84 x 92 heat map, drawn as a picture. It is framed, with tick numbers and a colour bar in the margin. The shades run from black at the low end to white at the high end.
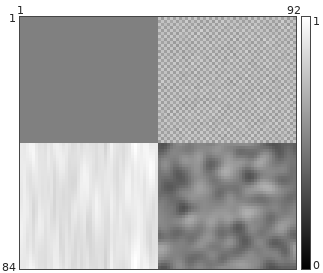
It is made of 2 by 2 panels. Panel 1,1: middling, flat. Panel 1,2: high, checkered. Panel 2,1: very high, streaked downward, faint in contrast. Panel 2,2: middling, blotchy.
